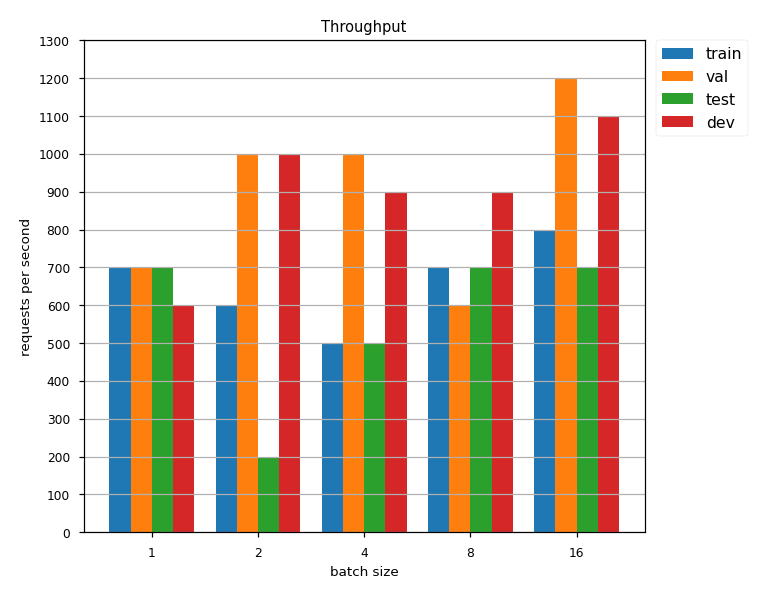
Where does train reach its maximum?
16
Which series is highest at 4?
val
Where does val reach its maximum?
16
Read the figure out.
Title: Throughput
x-axis: batch size, ticks 1 2 4 8 16
y-axis: requests per second, ticks 0 100 200 300 400 500 600 700 800 900 1000 1100 1200 1300
Legend: train, val, test, dev
Values:
train: 700 600 500 700 800
val: 700 1000 1000 600 1200
test: 700 200 500 700 700
dev: 600 1000 900 900 1100
